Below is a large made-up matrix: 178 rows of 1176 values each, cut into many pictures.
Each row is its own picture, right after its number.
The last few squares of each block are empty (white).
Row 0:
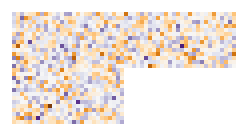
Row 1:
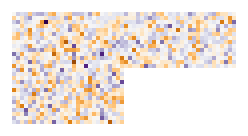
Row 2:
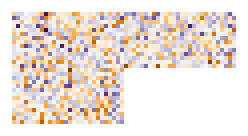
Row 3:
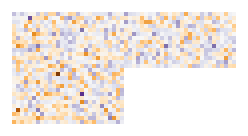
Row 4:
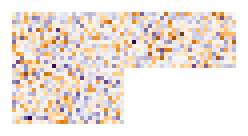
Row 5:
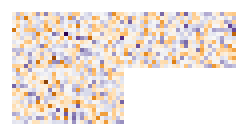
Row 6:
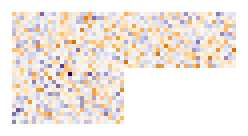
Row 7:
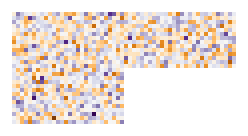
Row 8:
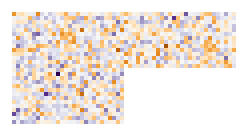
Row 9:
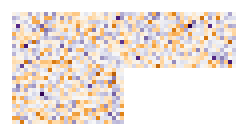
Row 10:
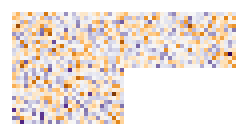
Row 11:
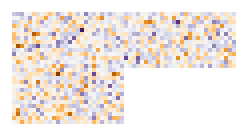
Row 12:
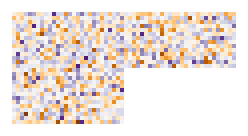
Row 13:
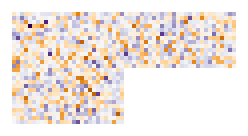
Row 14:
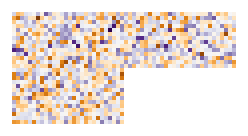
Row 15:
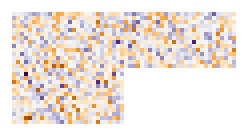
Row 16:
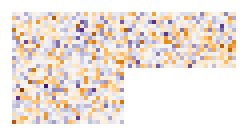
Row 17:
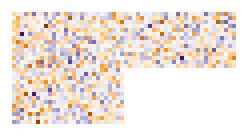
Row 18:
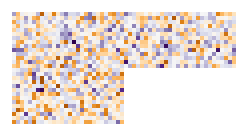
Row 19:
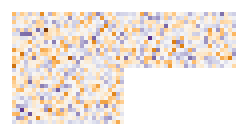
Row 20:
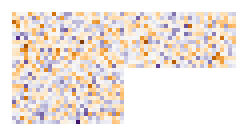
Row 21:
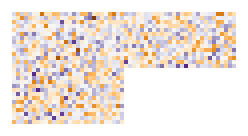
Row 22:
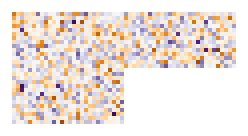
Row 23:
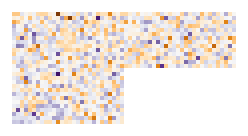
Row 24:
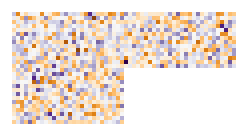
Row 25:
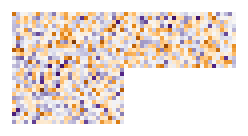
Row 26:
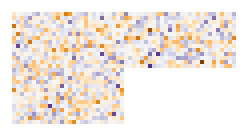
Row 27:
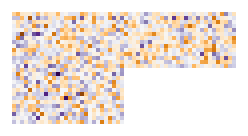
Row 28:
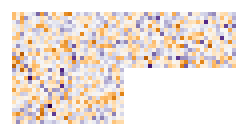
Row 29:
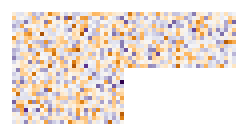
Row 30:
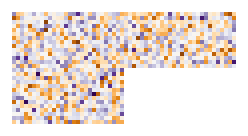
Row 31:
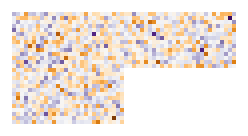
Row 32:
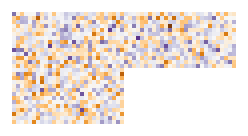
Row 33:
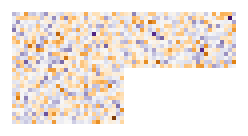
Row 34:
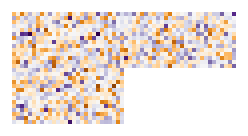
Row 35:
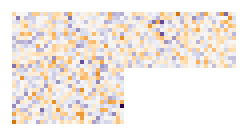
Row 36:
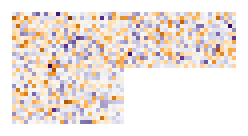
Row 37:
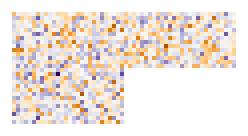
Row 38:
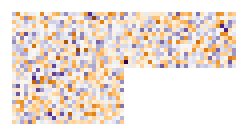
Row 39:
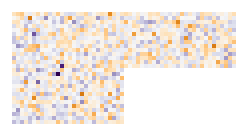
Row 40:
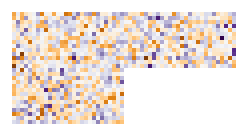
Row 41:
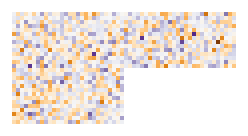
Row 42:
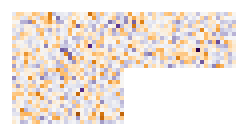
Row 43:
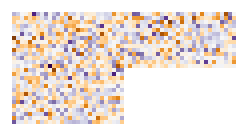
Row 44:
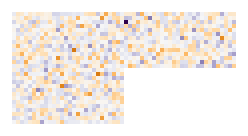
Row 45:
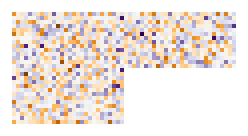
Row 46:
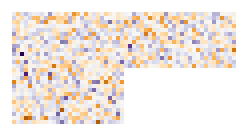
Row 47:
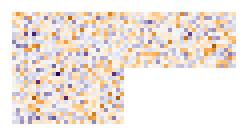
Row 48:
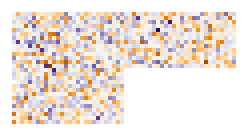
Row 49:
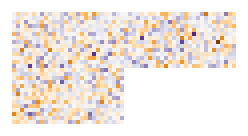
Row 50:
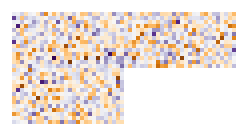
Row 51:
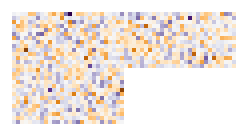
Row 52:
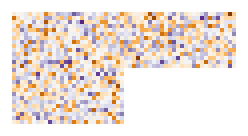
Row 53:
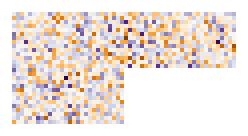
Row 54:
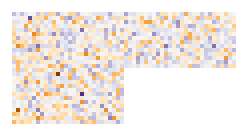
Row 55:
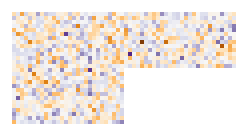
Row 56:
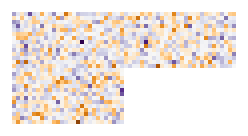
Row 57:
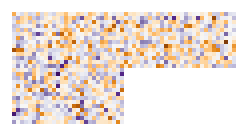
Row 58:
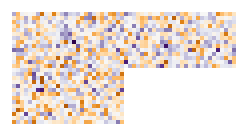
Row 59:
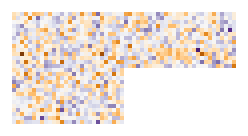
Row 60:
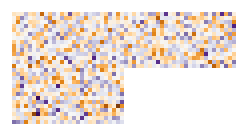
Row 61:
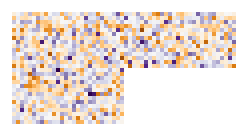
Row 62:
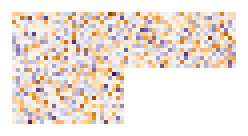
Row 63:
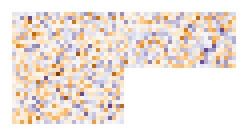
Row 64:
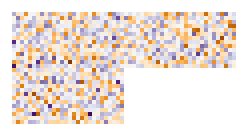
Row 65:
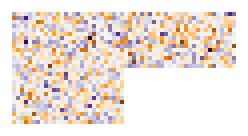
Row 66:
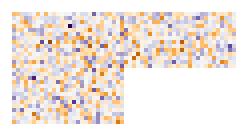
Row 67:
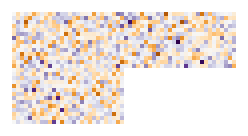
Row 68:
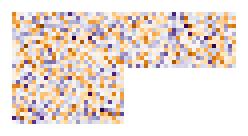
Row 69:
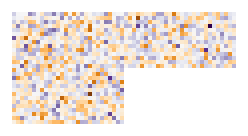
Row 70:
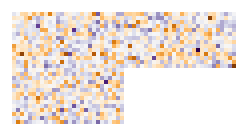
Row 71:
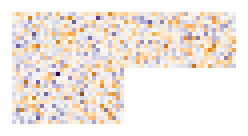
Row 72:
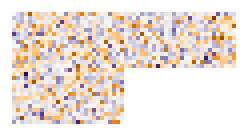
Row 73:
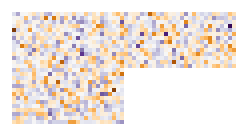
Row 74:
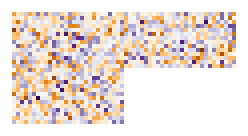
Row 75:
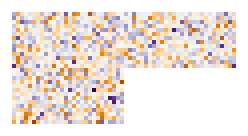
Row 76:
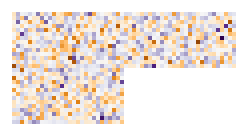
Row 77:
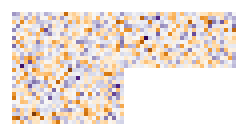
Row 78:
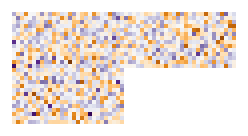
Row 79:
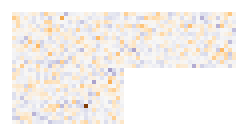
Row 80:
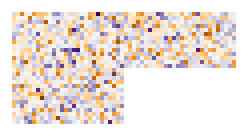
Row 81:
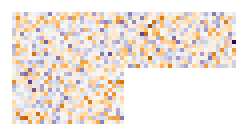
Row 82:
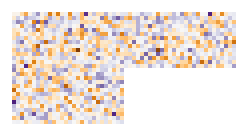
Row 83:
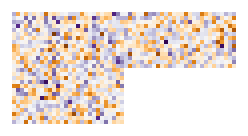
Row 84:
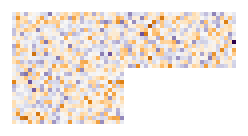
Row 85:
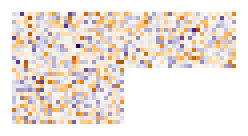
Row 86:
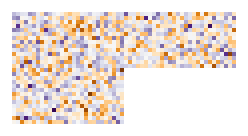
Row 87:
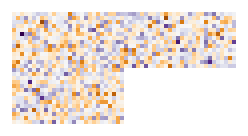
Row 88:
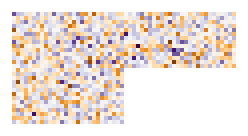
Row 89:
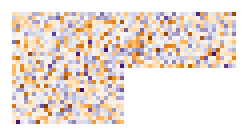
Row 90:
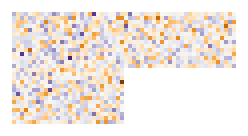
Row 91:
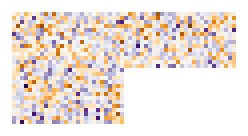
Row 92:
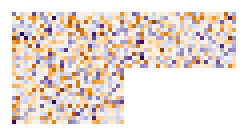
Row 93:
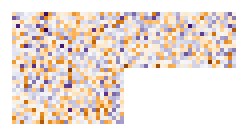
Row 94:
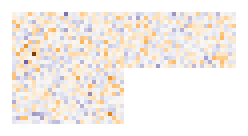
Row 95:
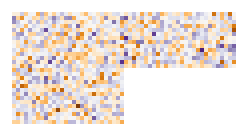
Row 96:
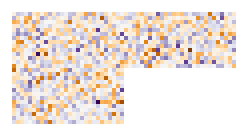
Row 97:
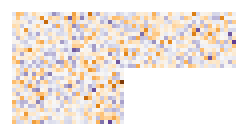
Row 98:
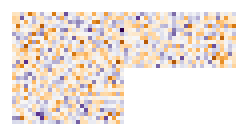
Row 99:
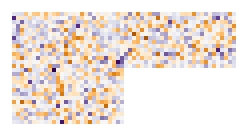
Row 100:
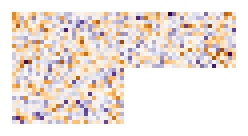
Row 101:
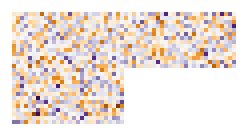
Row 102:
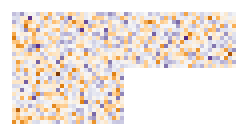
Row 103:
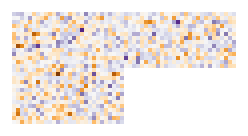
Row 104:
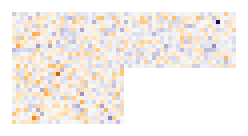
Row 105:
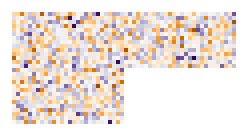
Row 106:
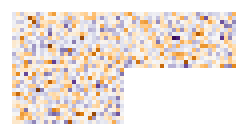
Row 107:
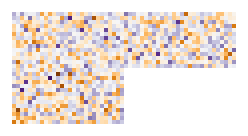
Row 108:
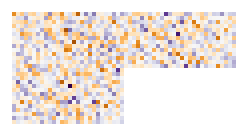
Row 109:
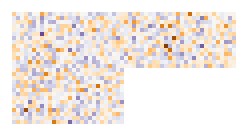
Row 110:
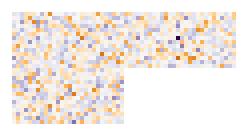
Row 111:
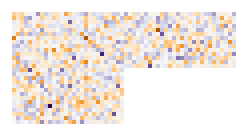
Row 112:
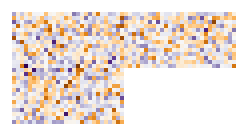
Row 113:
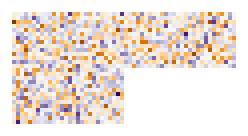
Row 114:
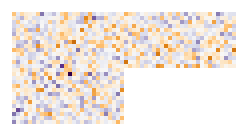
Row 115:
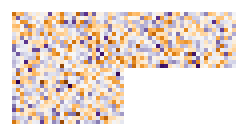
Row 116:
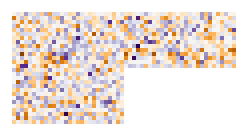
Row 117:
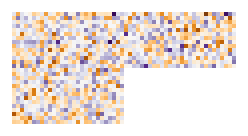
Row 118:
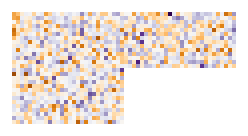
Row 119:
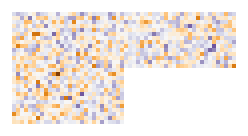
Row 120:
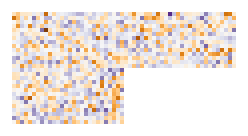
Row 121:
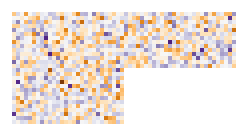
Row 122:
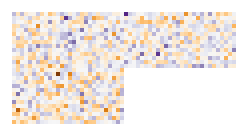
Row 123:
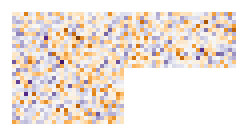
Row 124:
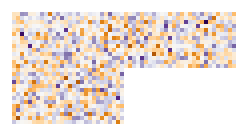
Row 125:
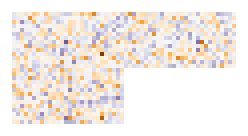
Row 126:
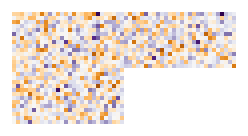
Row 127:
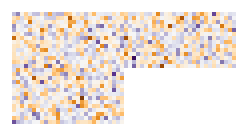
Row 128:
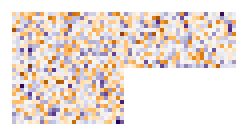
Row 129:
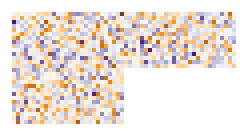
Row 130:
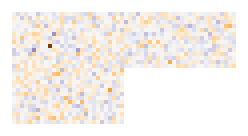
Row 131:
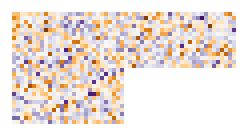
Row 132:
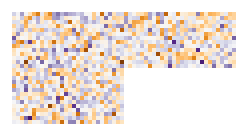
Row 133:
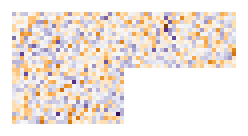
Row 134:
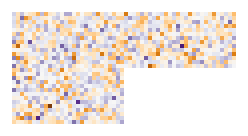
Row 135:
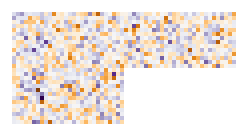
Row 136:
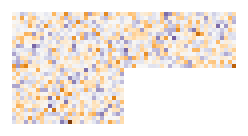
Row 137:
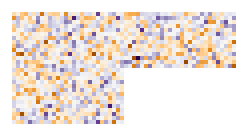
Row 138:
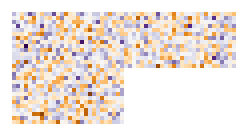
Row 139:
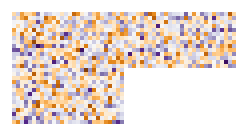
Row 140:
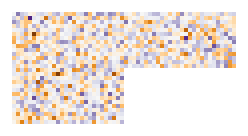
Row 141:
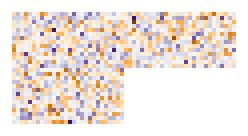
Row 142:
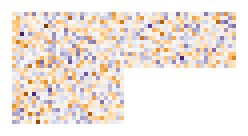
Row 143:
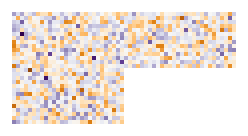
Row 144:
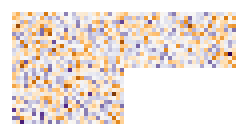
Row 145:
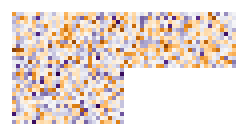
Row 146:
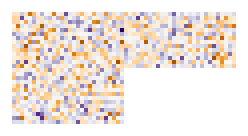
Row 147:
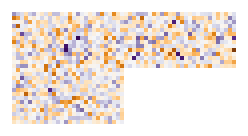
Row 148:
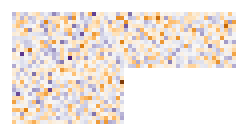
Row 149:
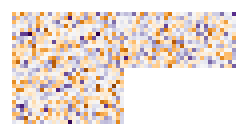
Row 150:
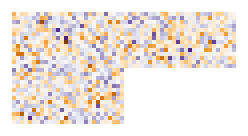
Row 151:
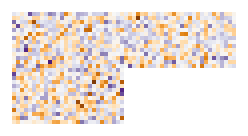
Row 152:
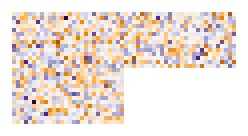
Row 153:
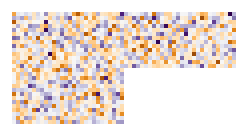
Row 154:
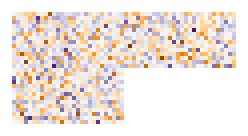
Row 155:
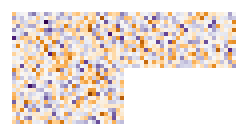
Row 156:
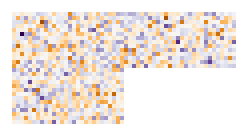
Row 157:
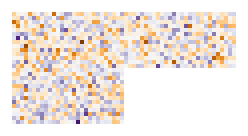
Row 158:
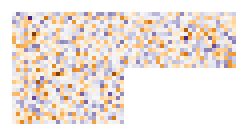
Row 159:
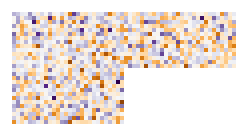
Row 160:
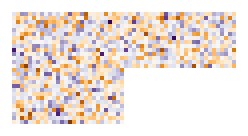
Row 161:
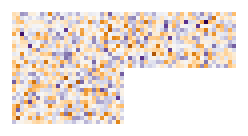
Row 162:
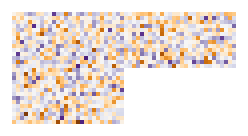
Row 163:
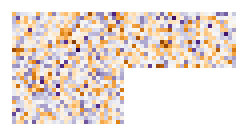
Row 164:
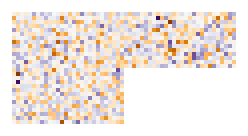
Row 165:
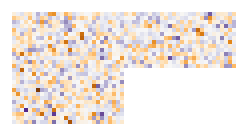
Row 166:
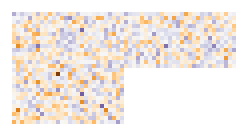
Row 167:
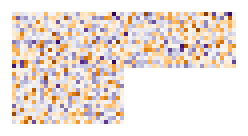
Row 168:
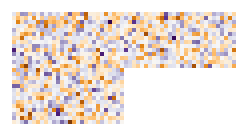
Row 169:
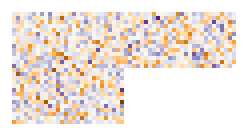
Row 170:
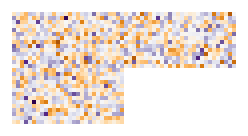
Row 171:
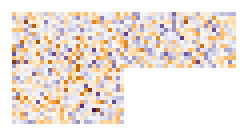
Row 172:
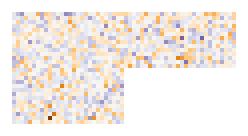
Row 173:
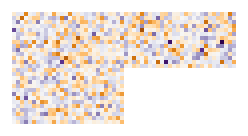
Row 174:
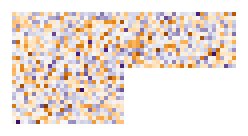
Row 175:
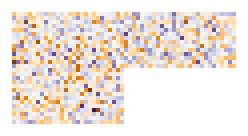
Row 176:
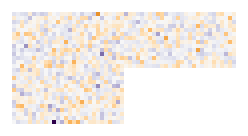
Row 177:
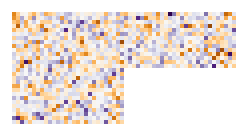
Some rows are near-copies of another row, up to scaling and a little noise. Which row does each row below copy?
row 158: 140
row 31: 33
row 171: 175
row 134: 0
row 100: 177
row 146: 98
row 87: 156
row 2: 93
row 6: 114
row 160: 168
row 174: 89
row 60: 101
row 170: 152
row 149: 34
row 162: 12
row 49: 41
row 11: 103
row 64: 78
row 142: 17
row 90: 148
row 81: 84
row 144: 10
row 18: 58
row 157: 20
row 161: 124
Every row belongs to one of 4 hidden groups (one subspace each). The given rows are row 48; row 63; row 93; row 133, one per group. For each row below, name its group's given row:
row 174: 48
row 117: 48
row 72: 93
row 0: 133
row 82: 133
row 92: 48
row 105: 133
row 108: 48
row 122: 63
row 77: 93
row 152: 48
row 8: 63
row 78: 48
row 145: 63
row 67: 133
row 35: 48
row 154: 133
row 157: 93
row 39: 63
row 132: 133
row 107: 63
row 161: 48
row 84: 133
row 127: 48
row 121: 48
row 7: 63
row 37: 63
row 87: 133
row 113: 93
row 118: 93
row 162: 93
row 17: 48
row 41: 48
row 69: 93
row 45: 93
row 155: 93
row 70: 133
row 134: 133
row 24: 63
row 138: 93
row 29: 133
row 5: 48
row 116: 48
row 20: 93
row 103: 63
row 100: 93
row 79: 93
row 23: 63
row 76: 133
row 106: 133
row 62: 63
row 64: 48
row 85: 133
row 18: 63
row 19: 133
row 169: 48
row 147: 48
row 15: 133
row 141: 133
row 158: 63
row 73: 48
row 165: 133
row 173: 48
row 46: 133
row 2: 93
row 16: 48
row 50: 48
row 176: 133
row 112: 93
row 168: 133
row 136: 133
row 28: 133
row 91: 93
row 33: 48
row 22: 48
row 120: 93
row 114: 63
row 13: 93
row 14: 63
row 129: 93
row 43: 48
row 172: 133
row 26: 133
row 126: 133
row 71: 63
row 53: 48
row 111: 133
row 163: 63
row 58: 63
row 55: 48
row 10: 93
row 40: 133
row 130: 63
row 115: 48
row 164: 48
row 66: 48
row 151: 93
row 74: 48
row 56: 93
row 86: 93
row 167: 48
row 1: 133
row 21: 63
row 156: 133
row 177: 93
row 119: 63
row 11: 63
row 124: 48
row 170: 48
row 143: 48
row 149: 133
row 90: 133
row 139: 48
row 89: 48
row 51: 93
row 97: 133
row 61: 93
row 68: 93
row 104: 63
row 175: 93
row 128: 48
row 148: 133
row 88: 48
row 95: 48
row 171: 93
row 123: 48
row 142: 48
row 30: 93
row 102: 63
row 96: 133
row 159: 48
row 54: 63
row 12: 93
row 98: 93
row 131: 93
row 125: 133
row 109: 133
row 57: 63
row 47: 63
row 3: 63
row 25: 63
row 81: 133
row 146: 93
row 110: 133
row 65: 48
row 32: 63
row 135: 133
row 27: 63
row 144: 93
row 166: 63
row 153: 93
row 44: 133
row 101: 48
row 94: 93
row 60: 48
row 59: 133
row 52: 93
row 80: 133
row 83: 48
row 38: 63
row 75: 133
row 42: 133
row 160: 133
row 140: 63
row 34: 133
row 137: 133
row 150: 133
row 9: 93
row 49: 48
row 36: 48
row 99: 48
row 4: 133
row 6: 63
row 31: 48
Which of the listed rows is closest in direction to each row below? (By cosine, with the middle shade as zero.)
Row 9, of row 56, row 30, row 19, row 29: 56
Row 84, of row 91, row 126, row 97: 97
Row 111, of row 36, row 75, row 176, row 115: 176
